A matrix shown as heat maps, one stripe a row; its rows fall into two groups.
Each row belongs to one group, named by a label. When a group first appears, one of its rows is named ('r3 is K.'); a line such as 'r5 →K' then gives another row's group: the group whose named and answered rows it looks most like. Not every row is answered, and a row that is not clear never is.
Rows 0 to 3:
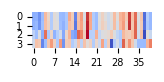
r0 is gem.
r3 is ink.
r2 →gem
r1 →gem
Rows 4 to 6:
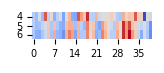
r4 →gem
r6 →gem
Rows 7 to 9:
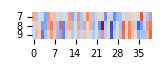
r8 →ink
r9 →ink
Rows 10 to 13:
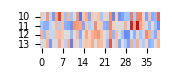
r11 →gem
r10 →ink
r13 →ink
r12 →ink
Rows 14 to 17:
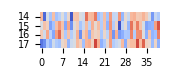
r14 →gem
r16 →ink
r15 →ink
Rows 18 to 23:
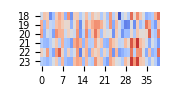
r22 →ink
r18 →ink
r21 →gem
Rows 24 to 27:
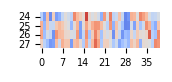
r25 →ink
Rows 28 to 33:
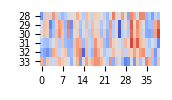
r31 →gem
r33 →ink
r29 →ink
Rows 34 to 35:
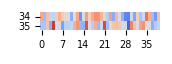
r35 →gem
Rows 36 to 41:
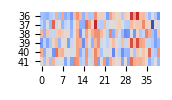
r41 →gem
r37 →gem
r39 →gem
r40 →ink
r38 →ink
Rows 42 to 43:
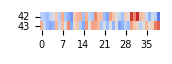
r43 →ink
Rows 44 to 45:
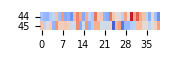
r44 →gem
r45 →ink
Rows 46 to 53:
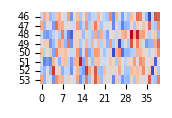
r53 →ink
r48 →gem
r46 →ink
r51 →gem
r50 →ink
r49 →ink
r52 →gem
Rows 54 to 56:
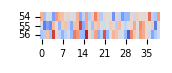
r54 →ink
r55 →gem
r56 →gem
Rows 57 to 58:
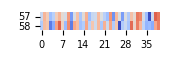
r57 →ink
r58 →ink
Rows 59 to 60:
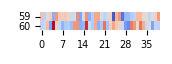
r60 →gem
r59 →ink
